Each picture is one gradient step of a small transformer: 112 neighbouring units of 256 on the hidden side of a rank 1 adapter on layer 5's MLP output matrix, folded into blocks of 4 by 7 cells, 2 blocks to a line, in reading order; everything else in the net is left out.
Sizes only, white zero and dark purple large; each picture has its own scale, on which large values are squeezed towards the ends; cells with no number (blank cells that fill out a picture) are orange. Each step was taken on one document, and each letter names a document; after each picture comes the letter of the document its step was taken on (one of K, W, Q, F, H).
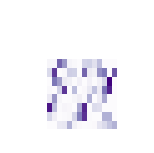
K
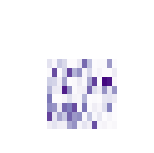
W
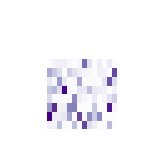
W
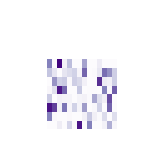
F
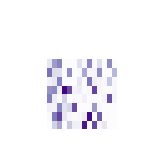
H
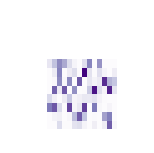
K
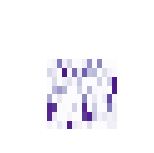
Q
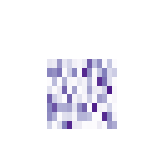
K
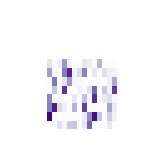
Q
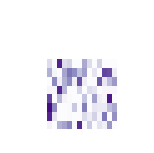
F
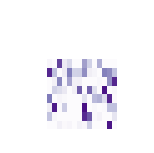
Q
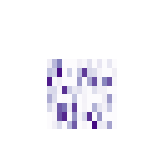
H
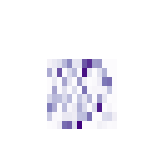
K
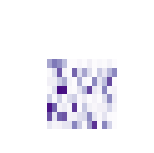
W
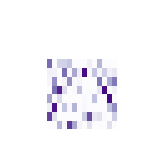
Q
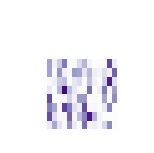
W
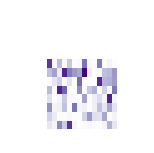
F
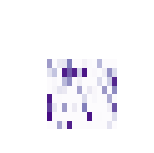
Q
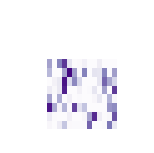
F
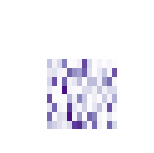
W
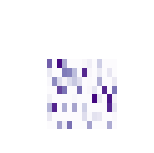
Q
